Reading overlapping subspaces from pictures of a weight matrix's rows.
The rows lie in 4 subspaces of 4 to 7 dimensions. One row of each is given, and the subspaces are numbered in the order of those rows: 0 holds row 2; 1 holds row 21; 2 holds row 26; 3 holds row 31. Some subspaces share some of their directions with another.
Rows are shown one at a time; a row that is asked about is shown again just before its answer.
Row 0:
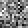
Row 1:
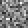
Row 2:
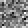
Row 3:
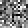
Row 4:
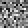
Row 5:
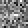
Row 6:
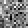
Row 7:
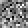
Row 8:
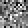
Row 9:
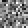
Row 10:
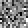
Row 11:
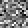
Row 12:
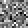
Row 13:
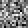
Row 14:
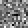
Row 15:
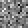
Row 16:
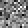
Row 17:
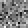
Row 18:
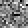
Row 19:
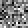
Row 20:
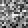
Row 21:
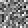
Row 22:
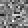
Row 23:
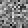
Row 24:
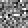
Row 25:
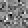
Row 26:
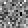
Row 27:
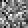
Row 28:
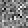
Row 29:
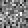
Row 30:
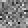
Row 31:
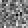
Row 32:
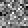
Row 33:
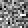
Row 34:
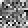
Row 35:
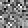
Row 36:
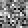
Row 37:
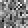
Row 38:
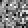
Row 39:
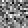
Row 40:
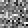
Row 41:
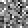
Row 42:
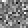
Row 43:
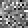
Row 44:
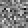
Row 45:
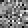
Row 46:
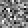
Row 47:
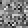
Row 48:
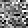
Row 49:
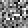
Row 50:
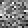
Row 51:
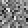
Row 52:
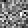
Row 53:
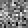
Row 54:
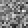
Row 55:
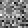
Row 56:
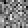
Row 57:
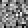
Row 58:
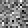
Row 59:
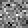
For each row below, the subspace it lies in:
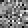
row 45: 0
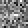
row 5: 0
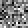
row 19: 1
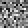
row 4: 2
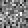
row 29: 2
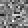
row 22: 0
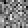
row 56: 3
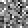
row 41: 1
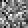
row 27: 2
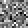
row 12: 1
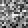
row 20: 0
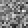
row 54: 0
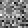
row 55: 0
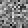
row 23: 0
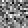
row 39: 2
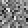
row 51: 2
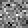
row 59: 1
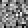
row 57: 3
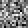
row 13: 3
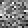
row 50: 0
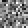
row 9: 3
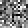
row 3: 0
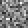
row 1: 2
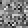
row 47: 1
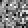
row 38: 3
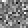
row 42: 3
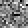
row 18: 0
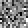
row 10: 2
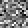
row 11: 1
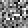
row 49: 2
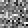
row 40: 0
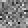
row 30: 3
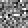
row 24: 2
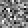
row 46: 2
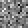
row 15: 1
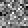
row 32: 0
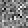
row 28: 2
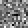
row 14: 1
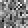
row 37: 3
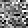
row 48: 0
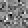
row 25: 2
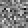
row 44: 2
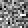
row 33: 1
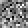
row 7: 2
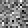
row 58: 0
